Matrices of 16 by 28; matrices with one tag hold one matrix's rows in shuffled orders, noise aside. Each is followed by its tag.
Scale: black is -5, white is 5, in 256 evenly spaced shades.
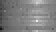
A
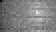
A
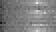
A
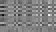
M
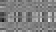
M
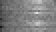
A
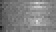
A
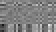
M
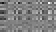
M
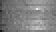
A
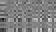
M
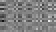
M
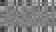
M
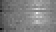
A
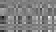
M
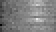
A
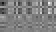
M
